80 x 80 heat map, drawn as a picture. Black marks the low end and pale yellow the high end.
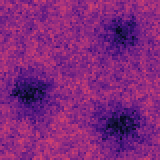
Odd rows or columns: none. Dips: three. Slope: none.
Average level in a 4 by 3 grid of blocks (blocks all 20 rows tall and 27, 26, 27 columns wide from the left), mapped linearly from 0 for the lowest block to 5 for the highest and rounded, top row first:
4 4 2
4 4 3
0 4 3
5 5 1
